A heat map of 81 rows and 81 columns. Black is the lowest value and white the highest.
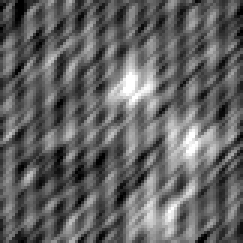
On average the colour sits 40% of the way up the scale. No lone cell stands out from its neighbours. The halves do not mirror each other. Three bumps rise from the field. Upright stripes repeat 12 times across the table.
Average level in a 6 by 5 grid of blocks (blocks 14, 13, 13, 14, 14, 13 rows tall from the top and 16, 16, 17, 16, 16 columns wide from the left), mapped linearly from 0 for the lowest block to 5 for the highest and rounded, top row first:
01111 / 12321 / 11531 / 12253 / 10141 / 12251
